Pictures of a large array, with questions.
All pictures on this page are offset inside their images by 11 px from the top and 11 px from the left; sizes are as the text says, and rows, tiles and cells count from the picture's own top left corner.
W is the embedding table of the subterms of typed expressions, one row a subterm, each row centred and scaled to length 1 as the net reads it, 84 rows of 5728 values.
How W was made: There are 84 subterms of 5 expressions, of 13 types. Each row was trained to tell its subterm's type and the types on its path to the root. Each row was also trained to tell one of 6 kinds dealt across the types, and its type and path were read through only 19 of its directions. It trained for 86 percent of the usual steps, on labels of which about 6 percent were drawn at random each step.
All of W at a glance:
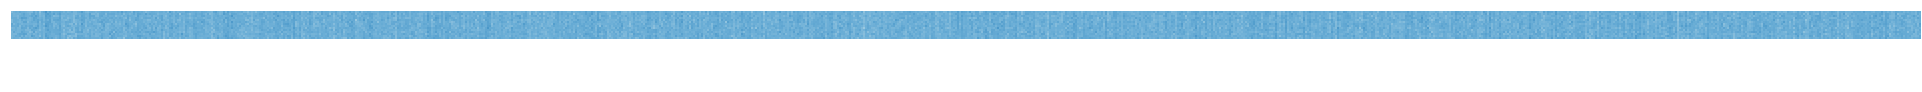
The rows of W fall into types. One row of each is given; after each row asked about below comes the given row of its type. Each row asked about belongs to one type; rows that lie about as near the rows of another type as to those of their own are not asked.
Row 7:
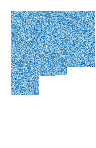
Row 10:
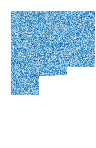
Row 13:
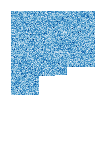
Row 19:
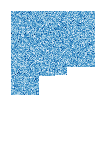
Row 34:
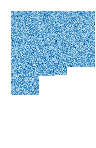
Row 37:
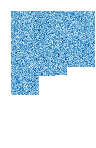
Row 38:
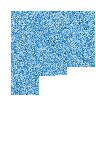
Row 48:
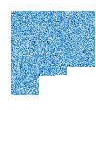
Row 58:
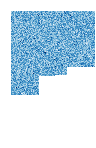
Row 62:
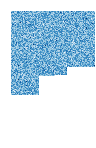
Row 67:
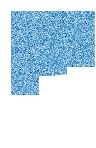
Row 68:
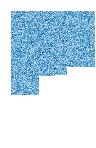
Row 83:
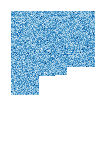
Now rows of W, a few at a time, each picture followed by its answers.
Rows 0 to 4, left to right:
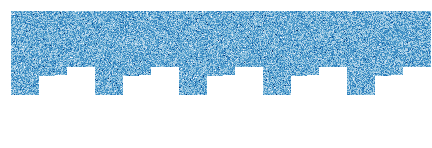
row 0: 13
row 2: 48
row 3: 19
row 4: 10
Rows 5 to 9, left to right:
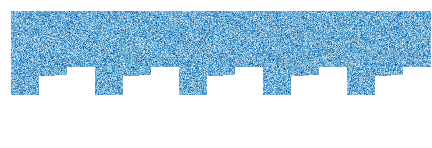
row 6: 48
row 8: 58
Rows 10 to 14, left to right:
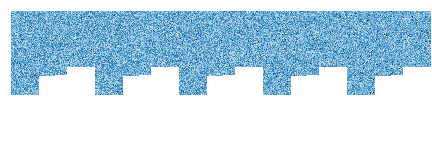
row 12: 62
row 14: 68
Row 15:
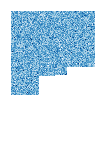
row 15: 19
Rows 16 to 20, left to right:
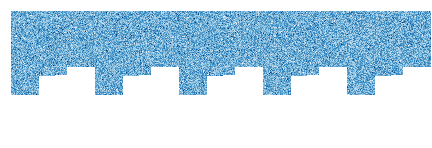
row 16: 67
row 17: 62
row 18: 68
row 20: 58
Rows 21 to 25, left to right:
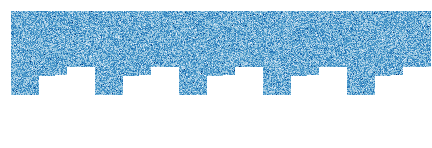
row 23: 62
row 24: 83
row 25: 48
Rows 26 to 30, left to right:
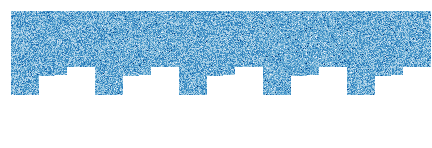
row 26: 48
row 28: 7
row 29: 58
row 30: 68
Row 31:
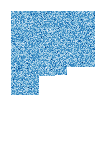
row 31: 13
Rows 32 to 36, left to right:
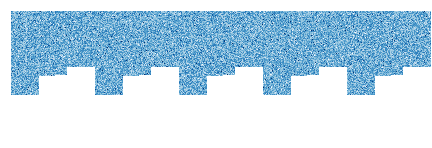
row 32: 10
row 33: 62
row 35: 58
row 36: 13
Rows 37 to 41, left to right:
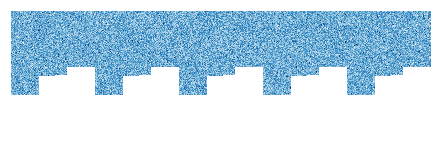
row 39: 7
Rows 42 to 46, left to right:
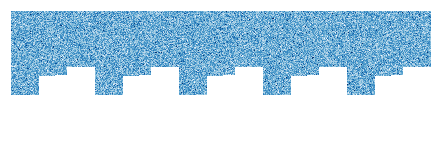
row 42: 13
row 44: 68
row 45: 38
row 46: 7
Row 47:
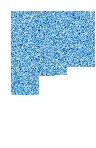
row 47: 37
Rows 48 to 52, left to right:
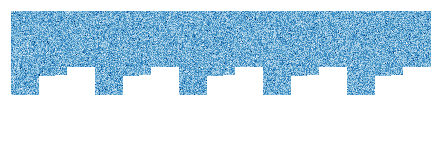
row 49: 19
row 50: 19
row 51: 19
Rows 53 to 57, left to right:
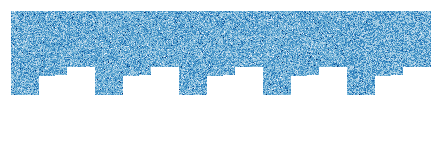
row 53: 10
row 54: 67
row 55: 7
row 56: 48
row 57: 62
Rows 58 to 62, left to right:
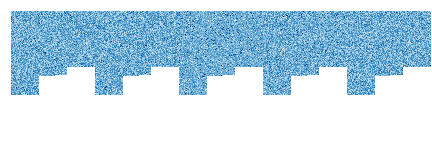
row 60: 83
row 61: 19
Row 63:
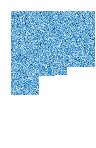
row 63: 48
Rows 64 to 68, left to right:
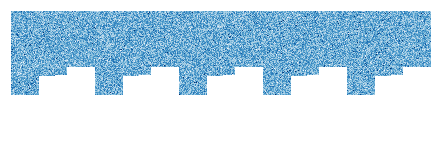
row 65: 10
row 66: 58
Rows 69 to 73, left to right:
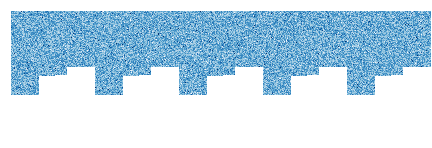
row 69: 7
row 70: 67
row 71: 13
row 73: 19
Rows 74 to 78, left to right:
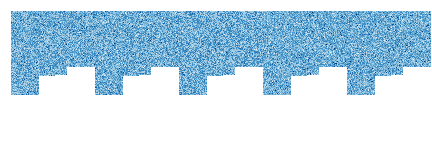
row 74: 7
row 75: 62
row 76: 10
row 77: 83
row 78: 68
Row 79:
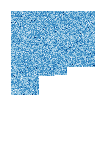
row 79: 7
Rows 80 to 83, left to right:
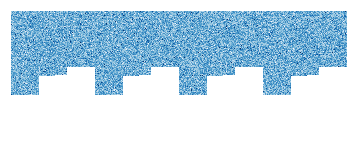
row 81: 38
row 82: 62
